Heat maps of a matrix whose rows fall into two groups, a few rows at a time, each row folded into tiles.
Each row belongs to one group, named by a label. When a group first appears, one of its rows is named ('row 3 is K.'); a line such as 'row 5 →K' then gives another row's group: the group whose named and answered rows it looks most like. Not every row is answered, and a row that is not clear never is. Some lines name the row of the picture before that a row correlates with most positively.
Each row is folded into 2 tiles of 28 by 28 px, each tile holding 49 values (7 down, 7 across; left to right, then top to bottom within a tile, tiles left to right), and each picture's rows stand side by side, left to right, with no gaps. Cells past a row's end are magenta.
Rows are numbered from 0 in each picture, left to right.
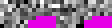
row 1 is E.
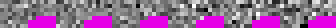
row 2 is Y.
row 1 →E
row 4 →Y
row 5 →E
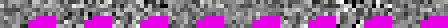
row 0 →E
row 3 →E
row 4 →Y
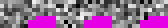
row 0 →E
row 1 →Y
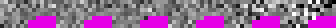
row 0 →E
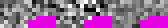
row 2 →E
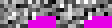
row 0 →Y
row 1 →Y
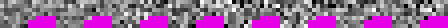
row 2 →Y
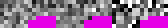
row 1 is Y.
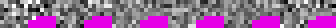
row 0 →Y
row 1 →E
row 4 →E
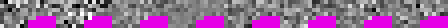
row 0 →E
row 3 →E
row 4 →E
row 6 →Y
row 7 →Y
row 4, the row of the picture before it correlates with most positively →1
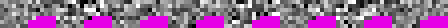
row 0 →Y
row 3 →E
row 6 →Y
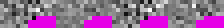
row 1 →Y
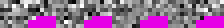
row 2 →E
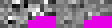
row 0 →Y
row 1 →Y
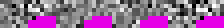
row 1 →E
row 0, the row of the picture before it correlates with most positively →0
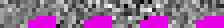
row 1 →E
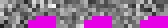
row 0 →E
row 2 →Y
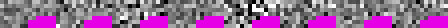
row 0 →E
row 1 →E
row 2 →Y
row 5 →E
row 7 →E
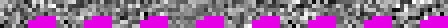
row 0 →E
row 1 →Y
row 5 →Y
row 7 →Y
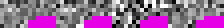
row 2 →E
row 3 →E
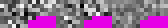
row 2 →E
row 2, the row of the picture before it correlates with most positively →2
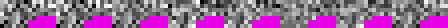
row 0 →E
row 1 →E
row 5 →Y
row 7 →E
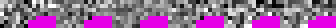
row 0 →E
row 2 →E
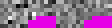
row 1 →E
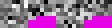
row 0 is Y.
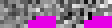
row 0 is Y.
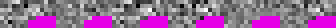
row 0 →Y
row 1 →Y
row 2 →Y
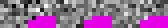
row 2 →Y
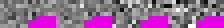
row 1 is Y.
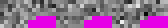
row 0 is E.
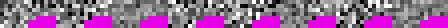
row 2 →Y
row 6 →E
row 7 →Y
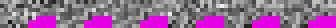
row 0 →Y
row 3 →E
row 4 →E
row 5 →E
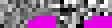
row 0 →E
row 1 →E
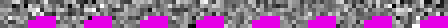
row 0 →Y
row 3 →E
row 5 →Y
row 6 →E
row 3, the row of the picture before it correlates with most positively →1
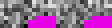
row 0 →E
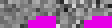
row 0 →E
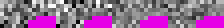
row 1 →E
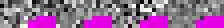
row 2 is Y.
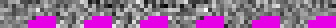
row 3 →Y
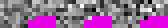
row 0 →E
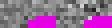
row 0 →E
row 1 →Y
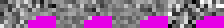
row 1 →Y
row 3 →E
